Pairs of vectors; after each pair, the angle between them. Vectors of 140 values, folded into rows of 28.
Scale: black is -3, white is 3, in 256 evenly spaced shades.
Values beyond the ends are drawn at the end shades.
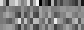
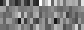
nearly opposite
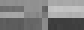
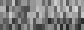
partly aligned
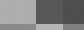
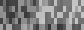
partly opposed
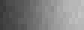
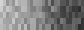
nearly opposite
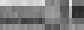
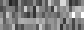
partly opposed
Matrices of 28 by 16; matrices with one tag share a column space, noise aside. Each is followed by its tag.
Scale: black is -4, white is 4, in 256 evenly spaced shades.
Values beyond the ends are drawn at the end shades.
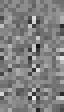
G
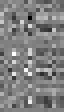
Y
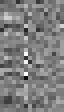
Y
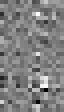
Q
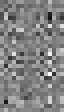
Y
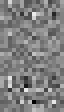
Q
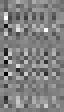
Y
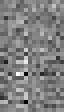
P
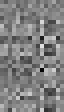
G
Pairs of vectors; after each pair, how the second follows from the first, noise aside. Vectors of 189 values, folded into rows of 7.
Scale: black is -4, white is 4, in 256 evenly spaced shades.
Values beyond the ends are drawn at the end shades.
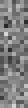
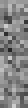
sign-scrambled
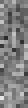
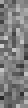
negated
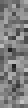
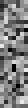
scaled up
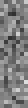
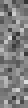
sign-scrambled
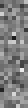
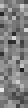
negated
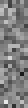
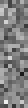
copied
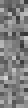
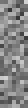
sign-scrambled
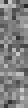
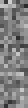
copied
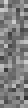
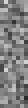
sign-scrambled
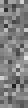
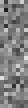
copied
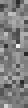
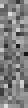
sign-scrambled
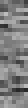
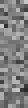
sign-scrambled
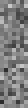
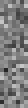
copied
